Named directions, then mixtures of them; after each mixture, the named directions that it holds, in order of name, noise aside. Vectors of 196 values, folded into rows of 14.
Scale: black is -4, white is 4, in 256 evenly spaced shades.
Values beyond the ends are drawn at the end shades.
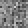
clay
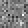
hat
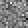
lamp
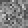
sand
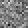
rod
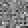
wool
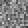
sand, wool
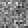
clay, rod, wool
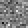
rod, wool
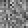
hat, lamp, sand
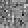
clay, hat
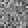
hat, rod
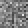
clay, hat, lamp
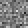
wool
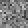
lamp, sand, wool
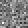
wool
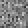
hat, rod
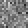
hat, lamp, rod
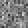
hat, rod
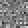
wool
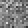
clay, lamp, rod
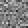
lamp, rod, wool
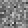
clay, rod, sand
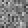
hat, rod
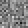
hat, wool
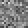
hat, rod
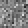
clay, hat, sand
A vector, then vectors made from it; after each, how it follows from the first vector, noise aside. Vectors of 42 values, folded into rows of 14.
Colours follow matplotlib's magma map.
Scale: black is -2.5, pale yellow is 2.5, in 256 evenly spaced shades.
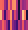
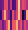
negated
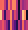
copied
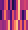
negated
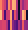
copied
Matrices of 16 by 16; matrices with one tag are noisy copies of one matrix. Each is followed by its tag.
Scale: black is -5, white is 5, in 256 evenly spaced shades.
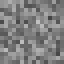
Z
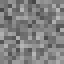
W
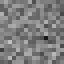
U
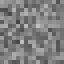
Z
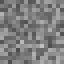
W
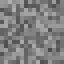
Z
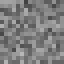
Z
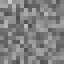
Z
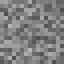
U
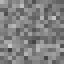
U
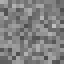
U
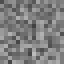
W
